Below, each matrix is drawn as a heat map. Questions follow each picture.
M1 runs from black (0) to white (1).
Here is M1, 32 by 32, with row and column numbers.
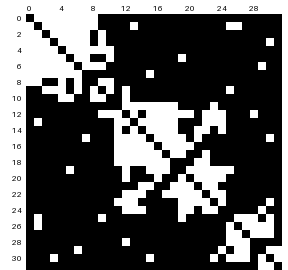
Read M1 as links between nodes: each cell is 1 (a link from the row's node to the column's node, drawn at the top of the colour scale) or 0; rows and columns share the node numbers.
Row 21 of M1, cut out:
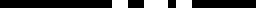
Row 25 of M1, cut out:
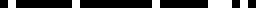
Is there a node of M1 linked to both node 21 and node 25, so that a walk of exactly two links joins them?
yes
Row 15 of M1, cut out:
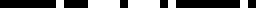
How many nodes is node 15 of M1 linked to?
11
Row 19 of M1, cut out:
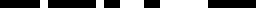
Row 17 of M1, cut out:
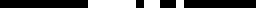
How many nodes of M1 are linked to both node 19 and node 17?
4
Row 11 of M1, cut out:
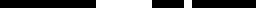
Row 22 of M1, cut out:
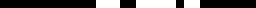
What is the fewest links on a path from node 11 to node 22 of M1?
2
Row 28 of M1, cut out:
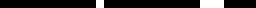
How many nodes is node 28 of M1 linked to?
4
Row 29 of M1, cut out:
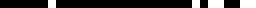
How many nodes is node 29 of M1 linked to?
6
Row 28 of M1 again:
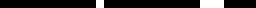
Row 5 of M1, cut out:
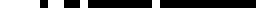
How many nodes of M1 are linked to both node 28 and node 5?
0
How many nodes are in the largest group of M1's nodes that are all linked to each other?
8
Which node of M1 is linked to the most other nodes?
node 12
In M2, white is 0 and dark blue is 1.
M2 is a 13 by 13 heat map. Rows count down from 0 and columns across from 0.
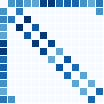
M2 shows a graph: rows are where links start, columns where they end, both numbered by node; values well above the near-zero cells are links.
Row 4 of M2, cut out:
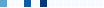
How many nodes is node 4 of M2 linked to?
3
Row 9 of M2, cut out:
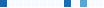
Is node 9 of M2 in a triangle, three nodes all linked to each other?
yes
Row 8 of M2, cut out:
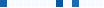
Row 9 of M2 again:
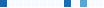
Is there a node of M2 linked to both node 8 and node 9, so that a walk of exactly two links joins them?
yes
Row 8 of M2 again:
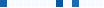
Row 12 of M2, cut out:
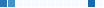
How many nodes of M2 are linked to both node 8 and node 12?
1
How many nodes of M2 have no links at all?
0
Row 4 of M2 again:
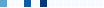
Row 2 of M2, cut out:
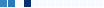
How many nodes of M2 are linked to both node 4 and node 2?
2
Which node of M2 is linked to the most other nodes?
node 0
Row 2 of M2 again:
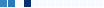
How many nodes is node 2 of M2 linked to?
3
